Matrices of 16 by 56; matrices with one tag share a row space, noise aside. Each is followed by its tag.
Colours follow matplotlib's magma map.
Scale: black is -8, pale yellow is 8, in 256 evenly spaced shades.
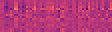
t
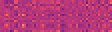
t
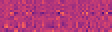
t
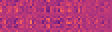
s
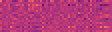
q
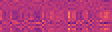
q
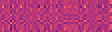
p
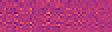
s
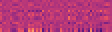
q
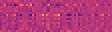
s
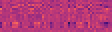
q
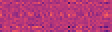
q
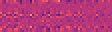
s
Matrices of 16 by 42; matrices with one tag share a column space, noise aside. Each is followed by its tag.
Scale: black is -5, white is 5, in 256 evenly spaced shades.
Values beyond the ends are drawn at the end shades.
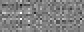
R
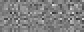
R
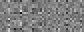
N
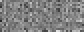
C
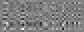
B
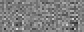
B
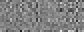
C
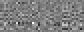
B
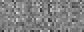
C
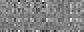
C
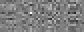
R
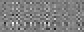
B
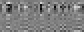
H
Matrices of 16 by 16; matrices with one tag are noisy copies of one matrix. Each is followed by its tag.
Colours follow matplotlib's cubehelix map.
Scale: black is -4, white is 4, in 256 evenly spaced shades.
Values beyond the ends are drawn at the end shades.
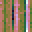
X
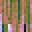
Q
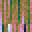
Q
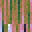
Q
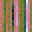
X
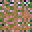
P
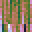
Q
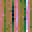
X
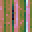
X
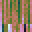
Q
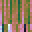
Q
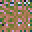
P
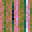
X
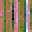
X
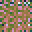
P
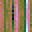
X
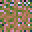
P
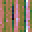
X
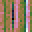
X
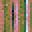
X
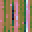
X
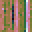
X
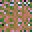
P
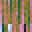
Q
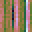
X
